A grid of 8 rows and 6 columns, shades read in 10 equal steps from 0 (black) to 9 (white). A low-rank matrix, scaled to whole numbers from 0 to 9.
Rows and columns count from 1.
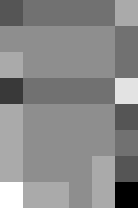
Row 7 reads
6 5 5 5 6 3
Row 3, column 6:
4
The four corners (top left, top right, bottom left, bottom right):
3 6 9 0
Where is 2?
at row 4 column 1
